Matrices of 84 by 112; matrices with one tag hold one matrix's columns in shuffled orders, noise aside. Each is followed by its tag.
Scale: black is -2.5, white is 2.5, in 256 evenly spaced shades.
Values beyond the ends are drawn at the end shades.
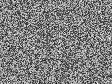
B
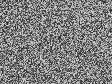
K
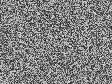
B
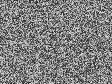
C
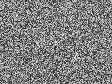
K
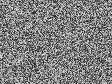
C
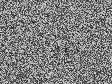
K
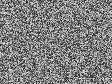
C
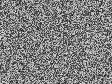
B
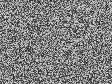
K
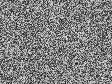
B
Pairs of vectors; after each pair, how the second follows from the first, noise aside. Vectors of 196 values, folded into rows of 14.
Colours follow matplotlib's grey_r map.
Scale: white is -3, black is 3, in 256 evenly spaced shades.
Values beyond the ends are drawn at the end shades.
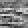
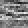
reversed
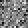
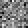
reversed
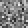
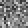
reversed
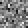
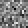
wrapped around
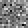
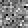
wrapped around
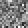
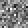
wrapped around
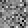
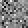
reversed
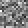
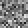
wrapped around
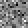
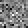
wrapped around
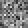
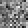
wrapped around
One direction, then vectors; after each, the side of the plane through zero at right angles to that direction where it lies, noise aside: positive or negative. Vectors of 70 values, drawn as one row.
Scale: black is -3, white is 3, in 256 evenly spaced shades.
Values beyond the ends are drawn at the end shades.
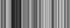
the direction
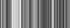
negative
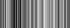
positive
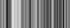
negative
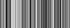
negative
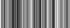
positive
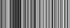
positive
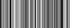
negative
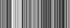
negative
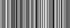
positive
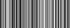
positive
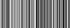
negative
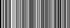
negative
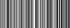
negative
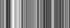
negative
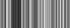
positive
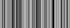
positive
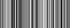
positive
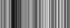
positive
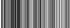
positive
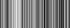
negative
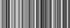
negative
